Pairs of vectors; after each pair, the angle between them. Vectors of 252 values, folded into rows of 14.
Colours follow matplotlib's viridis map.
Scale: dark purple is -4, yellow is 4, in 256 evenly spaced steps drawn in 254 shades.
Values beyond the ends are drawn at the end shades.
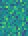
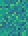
nearly opposite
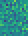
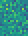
nearly opposite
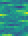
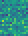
partly opposed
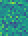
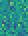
partly aligned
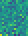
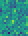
partly aligned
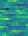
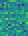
partly aligned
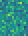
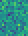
nearly opposite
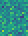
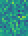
orthogonal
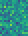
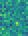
nearly opposite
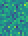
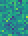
orthogonal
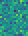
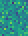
orthogonal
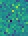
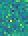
nearly opposite
